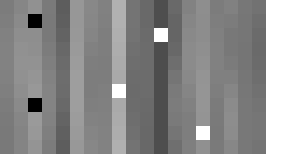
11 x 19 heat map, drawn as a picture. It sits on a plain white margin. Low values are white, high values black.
Slope: none. Grain: streaks running down. Lone odd cells: 5, 2 higher and 3 lower than their neighbours. Calmest part: top right.
